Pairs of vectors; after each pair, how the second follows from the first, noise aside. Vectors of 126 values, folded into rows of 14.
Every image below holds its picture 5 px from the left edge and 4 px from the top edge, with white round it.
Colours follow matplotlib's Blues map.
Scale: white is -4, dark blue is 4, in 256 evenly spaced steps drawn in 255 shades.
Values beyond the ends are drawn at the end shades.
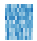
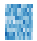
sign-scrambled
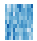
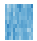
shrunk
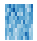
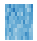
shrunk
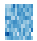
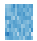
shrunk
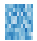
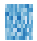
shuffled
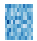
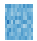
shrunk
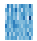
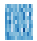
wrapped around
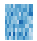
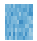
shrunk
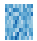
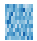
shuffled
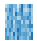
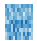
shuffled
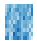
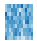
shuffled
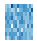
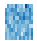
shuffled
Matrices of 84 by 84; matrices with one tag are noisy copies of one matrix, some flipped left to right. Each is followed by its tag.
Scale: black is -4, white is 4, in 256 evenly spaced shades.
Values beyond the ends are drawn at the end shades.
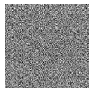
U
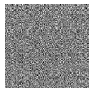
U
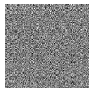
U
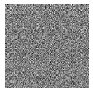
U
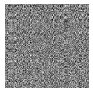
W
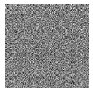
U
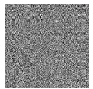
W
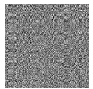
W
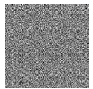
U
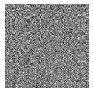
W
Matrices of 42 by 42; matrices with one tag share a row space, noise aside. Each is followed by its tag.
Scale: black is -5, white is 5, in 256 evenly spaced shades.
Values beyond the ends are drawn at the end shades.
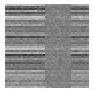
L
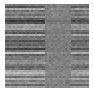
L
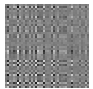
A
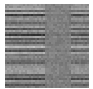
L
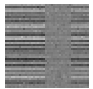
L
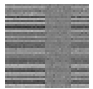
L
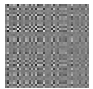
A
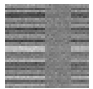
L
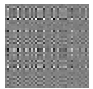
A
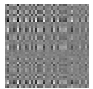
A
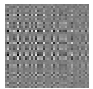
A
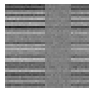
L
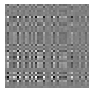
A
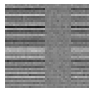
L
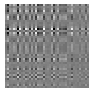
A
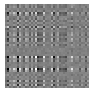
A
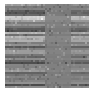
L
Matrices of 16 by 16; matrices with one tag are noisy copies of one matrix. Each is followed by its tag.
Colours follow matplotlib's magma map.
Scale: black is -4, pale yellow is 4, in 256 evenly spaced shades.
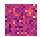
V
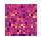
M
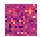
V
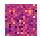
V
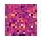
M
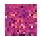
M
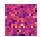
M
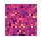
M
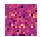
M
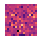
M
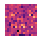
M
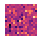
V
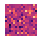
V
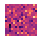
V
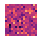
V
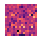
M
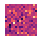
V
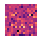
M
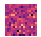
M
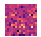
M
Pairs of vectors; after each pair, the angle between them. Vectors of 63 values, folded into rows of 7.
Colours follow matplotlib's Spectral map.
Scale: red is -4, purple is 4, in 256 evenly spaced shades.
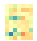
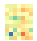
nearly parallel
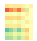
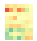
nearly parallel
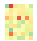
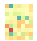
nearly opposite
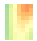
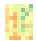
partly opposed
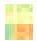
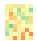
partly aligned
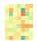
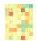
nearly opposite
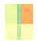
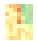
nearly opposite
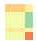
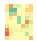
orthogonal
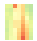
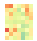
partly opposed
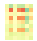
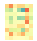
nearly opposite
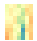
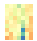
nearly parallel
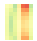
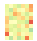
orthogonal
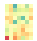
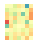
partly aligned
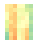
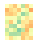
orthogonal
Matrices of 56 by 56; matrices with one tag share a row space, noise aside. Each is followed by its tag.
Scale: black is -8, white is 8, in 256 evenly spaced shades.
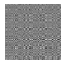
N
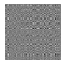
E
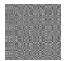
N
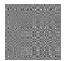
E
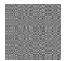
N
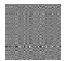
N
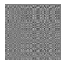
E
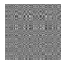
N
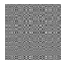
N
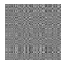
N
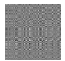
N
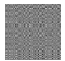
N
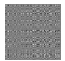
E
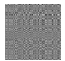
N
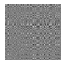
E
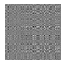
E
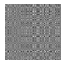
E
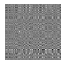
N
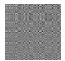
N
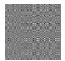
E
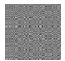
N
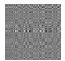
N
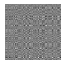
N
